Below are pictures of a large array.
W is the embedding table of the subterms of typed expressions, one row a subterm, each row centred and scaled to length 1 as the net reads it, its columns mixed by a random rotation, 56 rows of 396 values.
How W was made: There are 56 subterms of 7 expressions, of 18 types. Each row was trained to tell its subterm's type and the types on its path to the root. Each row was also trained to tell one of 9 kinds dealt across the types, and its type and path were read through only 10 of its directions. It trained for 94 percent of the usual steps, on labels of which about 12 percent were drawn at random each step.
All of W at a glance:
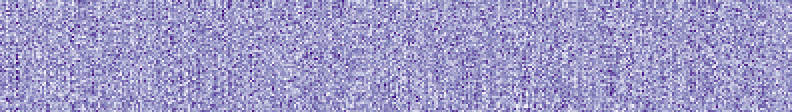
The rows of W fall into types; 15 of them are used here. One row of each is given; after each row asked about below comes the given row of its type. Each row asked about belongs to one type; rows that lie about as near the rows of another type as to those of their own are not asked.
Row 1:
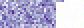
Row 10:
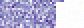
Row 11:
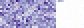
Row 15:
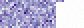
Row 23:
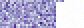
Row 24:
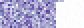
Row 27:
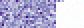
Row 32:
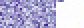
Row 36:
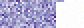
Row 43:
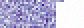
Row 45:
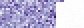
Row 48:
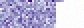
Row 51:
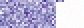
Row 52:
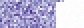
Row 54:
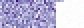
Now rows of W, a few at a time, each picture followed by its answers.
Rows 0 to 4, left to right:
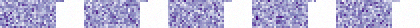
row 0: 51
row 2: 24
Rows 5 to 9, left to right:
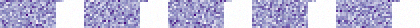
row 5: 48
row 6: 23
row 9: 48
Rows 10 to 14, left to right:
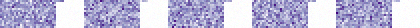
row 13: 23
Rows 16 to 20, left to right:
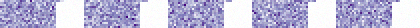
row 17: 27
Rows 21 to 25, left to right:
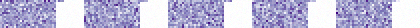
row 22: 15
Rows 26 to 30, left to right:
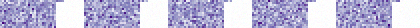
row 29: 54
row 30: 23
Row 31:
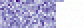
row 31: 24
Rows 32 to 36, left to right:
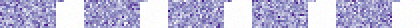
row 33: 54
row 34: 10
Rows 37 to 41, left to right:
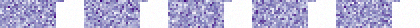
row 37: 45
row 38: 24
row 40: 15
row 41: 36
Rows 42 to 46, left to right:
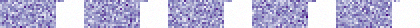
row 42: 27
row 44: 36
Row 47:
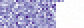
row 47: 27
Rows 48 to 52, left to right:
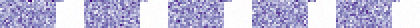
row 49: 54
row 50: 48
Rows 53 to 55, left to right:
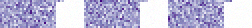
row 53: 52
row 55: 15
